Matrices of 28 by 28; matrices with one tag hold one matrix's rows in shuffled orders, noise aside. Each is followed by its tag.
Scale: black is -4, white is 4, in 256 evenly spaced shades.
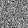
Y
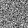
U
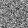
U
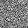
Y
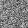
U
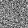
U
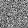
Y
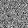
Y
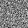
Y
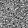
U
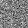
U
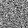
U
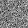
Y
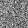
U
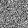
Y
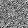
Y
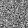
U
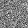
Y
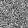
U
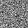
U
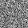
Y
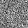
Y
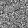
U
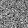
U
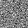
U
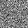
Y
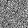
Y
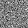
Y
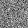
Y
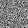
Y
